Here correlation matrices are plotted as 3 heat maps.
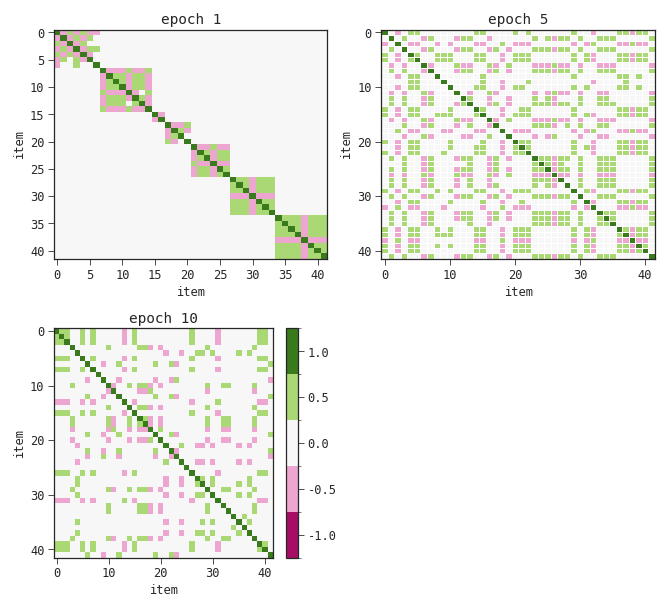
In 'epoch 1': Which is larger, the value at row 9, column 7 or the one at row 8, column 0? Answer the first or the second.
the second
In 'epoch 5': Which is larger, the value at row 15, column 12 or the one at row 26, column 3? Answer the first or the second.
the first
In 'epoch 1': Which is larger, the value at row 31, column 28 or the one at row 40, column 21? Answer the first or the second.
the first
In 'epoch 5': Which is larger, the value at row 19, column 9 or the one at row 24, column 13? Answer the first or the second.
the second
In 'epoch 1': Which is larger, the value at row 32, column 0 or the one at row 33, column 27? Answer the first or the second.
the second
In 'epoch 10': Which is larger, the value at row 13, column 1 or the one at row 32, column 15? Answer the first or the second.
the second
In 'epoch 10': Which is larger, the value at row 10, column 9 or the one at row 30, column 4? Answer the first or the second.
the second
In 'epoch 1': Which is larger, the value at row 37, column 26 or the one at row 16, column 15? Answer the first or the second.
the first
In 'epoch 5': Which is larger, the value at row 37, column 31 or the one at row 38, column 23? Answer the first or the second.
the first
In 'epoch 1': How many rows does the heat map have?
42
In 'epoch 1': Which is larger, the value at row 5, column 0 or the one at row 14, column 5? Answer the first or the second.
the second
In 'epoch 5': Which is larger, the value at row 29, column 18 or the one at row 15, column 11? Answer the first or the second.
the second
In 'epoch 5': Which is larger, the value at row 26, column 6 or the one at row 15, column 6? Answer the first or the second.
the first
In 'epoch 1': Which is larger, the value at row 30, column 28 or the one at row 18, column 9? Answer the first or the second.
the second
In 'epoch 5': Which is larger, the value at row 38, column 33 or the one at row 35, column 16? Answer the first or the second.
the first
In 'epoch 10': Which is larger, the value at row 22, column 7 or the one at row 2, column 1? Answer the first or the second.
the second
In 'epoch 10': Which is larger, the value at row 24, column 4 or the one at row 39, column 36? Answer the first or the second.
the second
